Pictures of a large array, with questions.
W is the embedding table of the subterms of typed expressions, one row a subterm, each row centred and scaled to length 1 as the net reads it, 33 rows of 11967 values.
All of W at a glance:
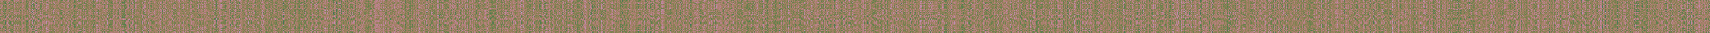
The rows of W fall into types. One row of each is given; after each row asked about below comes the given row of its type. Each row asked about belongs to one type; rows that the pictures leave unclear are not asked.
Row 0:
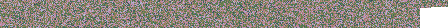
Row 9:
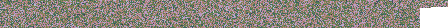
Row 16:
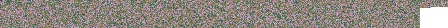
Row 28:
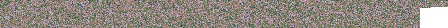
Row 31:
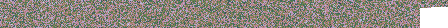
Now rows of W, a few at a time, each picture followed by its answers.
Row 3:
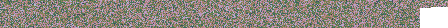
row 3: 9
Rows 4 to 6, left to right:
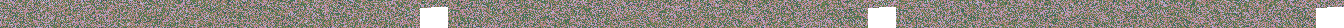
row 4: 31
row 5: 9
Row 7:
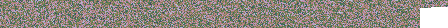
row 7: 28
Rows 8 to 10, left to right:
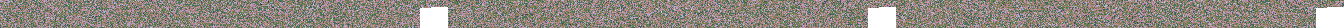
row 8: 31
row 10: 28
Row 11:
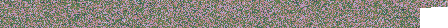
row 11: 9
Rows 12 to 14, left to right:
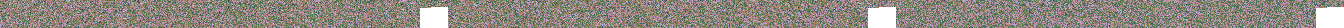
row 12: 0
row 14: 0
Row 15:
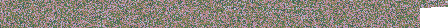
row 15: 31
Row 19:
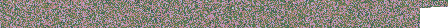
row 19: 28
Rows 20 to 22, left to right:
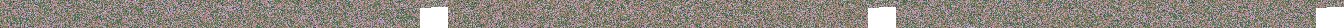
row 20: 9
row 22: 16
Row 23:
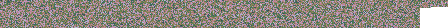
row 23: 16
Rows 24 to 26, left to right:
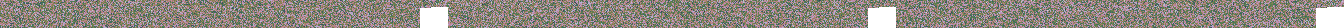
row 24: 0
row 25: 0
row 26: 9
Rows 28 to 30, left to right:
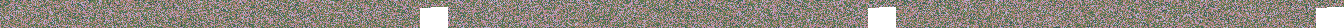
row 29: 31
